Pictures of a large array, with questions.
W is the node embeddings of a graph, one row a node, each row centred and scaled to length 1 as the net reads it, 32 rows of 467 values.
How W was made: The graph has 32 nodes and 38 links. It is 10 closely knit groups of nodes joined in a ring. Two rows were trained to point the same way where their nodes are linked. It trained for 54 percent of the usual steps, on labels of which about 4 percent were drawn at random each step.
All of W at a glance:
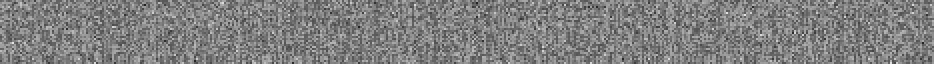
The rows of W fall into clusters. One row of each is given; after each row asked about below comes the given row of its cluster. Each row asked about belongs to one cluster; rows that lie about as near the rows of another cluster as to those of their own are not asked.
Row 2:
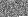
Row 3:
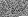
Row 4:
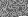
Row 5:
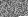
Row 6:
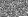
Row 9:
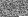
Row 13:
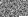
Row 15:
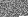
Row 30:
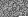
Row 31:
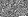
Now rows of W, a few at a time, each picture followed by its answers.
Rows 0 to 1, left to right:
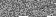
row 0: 30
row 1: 9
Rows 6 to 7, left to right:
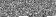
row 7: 6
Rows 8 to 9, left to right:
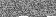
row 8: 4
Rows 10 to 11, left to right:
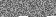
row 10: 13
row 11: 3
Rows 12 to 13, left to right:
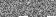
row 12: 6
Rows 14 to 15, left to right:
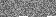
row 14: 2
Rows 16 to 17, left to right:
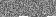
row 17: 5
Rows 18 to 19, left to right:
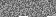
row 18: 30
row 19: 5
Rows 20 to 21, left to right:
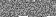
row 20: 30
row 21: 13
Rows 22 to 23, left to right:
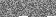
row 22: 3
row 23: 15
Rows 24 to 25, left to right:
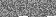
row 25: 15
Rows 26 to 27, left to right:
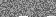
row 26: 13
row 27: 4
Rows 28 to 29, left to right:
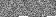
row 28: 31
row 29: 31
